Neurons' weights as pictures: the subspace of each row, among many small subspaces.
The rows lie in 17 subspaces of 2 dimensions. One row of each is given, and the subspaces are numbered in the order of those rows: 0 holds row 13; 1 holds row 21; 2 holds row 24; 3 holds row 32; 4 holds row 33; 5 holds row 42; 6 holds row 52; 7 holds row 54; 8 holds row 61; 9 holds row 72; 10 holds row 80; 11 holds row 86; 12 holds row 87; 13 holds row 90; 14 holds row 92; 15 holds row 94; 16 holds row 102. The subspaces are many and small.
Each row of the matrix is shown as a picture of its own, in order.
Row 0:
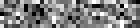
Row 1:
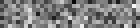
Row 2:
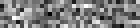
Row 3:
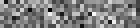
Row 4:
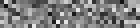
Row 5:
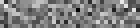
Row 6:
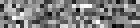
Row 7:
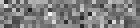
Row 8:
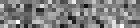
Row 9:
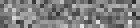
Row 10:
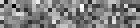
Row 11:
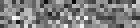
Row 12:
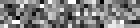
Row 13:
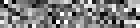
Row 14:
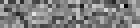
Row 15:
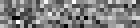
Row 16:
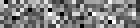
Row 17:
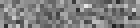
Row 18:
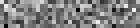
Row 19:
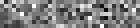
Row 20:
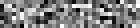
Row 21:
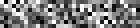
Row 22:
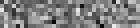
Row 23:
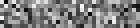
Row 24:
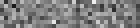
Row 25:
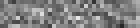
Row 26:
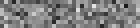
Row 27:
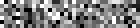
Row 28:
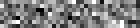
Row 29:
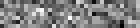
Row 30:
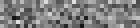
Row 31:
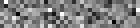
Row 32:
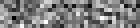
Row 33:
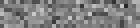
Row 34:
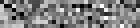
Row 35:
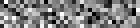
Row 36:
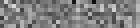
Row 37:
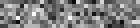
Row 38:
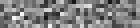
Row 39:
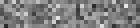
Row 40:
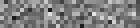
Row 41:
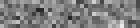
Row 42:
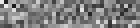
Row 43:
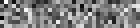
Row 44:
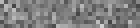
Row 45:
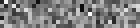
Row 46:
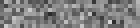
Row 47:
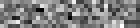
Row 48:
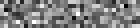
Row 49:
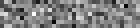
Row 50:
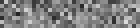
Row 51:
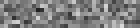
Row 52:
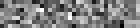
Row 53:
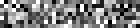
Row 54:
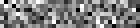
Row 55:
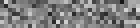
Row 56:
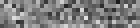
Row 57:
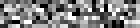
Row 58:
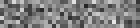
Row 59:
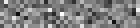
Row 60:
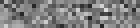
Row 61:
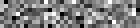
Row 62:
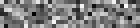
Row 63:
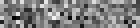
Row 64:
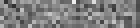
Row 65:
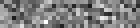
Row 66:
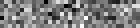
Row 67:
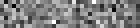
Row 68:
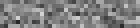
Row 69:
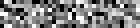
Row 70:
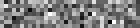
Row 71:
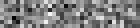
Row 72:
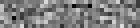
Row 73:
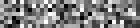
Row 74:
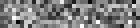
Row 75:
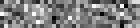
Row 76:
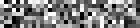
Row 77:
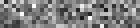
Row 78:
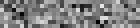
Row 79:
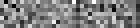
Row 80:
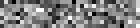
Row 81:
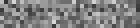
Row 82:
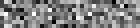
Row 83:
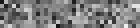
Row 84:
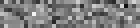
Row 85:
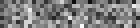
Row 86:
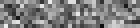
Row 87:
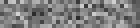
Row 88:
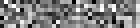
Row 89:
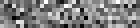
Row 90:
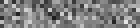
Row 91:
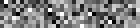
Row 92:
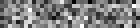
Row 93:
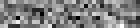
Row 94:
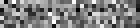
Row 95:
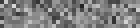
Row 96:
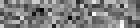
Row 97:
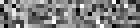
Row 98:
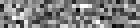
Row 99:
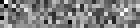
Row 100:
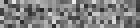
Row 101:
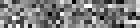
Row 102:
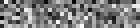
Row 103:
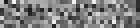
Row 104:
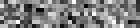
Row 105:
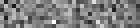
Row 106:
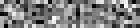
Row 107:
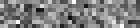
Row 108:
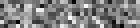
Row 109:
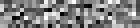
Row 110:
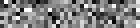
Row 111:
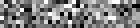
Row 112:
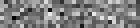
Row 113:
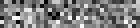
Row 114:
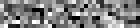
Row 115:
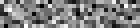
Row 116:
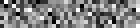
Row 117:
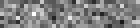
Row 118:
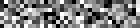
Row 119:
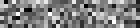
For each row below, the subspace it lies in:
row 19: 3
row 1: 14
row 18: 0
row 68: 12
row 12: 11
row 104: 10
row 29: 4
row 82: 6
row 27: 13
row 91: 1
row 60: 3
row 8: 10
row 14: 12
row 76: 9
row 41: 4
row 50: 13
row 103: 15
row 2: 7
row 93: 12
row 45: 16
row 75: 11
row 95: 13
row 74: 14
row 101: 0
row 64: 2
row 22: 15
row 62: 4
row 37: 11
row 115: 4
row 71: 3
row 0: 11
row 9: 14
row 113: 13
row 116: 7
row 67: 2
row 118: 8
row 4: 0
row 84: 4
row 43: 16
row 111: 5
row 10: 13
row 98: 7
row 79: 2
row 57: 6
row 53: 5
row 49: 6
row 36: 2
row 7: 9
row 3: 1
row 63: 13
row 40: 1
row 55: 0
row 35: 8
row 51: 6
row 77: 3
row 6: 7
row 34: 9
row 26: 10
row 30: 16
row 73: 3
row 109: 8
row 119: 7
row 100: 15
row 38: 8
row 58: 15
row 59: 8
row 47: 6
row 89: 5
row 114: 12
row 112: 1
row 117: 11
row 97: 15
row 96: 4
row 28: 4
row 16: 1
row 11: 16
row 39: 10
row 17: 0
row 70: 9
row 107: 10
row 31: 8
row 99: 5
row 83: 14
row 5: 0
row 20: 9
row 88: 2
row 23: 16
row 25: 12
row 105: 2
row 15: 16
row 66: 5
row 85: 14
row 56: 5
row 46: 9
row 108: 10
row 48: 12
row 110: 7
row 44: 14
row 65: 3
